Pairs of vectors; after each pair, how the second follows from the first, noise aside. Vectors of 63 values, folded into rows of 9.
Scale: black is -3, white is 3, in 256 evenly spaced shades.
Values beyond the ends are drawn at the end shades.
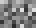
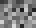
negated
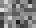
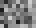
sign-scrambled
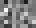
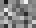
sign-scrambled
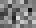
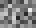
negated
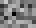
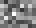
negated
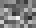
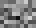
negated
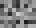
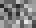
sign-scrambled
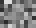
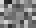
negated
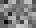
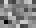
sign-scrambled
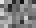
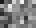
negated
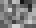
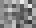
sign-scrambled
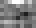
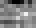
negated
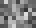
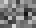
sign-scrambled
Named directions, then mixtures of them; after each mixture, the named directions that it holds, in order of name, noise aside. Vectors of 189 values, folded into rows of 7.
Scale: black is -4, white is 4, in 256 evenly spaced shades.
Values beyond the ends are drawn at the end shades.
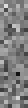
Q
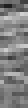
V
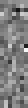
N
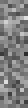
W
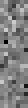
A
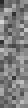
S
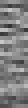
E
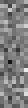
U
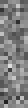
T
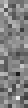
A, Q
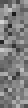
Q, S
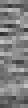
E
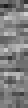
V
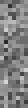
A, U, W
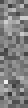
W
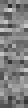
E, U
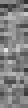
U, V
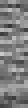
E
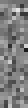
N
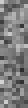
S, T, V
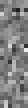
N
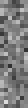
A, T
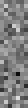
Q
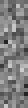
A, T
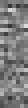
E, U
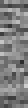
E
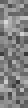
W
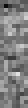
Q, V, W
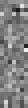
N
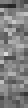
A, E, V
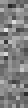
A, E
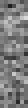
V, W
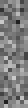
T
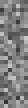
T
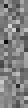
A, Q, T
